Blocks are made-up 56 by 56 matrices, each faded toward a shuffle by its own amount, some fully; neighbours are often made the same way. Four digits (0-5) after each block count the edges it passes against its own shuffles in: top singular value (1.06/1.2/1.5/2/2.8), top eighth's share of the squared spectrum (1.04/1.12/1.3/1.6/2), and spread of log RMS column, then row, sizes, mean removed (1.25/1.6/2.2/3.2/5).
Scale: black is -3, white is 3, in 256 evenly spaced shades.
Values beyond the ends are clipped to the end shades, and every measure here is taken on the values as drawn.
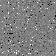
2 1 0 0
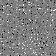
2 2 1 1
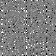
3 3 2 1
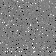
2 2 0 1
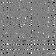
4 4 2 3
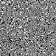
3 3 1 1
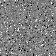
0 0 0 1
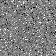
1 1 0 0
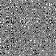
3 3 1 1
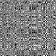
4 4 3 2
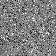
0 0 0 0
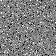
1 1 0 0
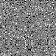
3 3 1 1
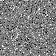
0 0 0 0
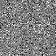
3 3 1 1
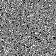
0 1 0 0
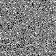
2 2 0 0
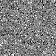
2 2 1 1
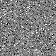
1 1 0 0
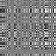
5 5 4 4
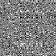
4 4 2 2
